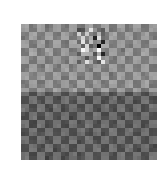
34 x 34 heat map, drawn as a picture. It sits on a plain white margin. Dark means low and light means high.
Values change most from cell to cell in the top middle. An odd patch, rougher than its surroundings, sits in the top middle. The top part is higher, up to a seam about 50% of the way down.
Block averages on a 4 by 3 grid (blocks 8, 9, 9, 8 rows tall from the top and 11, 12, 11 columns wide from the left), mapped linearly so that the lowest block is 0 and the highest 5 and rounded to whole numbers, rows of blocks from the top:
555 | 555 | 000 | 000
